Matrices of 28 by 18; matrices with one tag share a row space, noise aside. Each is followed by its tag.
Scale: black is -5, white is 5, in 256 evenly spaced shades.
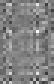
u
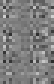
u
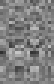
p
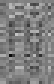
p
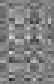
p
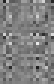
u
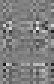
u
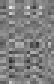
p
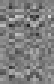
p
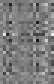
u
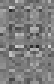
p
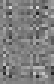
u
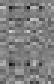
p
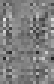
u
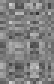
p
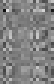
u
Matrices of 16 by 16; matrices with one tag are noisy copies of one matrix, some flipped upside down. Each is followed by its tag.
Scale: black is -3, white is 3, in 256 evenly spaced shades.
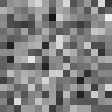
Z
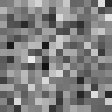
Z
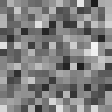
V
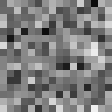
V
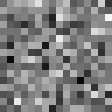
Z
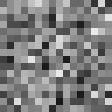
Z
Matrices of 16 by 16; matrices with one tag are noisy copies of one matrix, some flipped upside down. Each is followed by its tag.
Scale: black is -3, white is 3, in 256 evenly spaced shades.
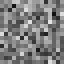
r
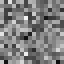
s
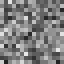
s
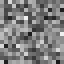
s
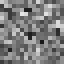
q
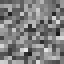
q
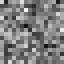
s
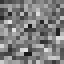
q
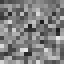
q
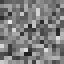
q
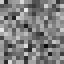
s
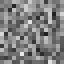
r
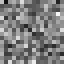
s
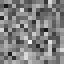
r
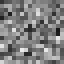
q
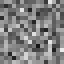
r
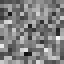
q
